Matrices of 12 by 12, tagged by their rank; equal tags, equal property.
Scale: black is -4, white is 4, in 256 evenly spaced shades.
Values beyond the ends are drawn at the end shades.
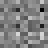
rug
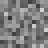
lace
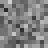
lace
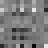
rug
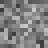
lace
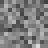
lace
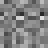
rug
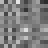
rug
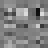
rug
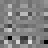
rug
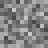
lace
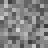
lace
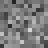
lace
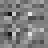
rug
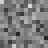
lace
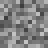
lace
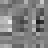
rug
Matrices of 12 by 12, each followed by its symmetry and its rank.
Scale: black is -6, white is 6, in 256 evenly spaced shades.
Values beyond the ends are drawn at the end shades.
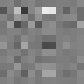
neither, rank two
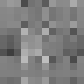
neither, rank two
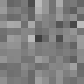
neither, rank two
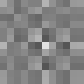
symmetric, rank two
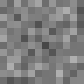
symmetric, full rank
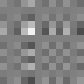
symmetric, rank one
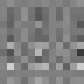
neither, rank two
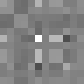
symmetric, rank two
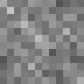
symmetric, full rank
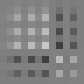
symmetric, rank one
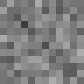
symmetric, full rank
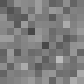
symmetric, full rank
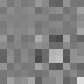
symmetric, rank two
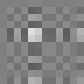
symmetric, rank one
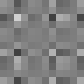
symmetric, rank one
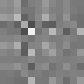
symmetric, rank two
